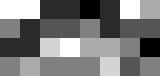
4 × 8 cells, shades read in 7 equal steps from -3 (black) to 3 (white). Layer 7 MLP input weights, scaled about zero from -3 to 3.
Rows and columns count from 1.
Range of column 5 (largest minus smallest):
4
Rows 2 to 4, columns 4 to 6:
-1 0 -2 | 3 1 1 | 0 0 2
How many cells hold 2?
2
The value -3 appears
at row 1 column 5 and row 3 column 8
